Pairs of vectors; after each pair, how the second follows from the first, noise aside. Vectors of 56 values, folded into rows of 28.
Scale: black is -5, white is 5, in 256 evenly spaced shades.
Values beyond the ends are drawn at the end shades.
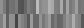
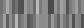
sign-scrambled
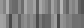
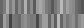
sign-scrambled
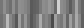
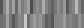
reversed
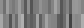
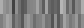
reversed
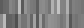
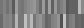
reversed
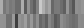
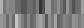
sign-scrambled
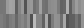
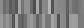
reversed
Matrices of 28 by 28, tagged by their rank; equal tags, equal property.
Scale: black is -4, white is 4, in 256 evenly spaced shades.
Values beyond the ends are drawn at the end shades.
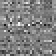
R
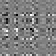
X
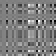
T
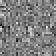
R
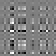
T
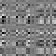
X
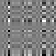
T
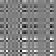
T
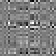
X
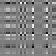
T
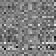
R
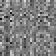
R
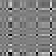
T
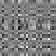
X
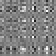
X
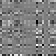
X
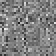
R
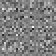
R
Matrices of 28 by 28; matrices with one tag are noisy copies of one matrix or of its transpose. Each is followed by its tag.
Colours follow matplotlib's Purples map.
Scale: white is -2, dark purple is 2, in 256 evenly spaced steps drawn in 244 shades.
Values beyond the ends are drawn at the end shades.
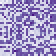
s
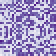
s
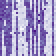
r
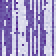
r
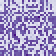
s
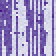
r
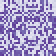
s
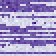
r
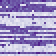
r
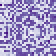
s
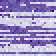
r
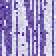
r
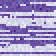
r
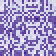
s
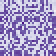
s
